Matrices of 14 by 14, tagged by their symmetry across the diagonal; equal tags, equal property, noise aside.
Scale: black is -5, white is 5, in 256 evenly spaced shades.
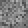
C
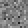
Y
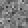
C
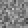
Y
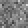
Y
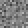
C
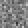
Y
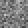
Y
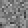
Y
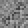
C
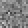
Y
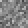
C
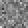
Y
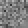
C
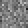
Y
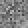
C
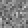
Y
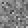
C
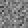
Y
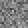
Y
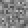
C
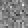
Y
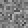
C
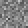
Y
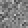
C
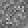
C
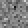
Y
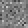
C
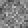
C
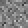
C
